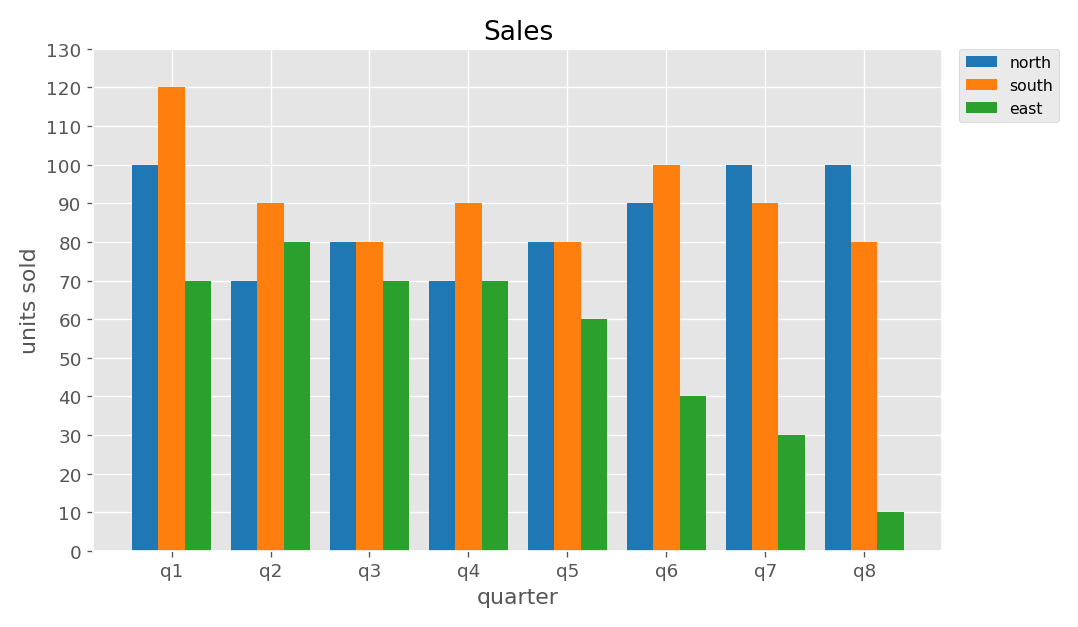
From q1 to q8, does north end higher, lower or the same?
the same
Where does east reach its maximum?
q2
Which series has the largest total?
south
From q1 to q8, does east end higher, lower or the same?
lower
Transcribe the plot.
Title: Sales
x-axis: quarter, ticks q1 q2 q3 q4 q5 q6 q7 q8
y-axis: units sold, ticks 0 10 20 30 40 50 60 70 80 90 100 110 120 130
Legend: north, south, east
Values:
north: 100 70 80 70 80 90 100 100
south: 120 90 80 90 80 100 90 80
east: 70 80 70 70 60 40 30 10
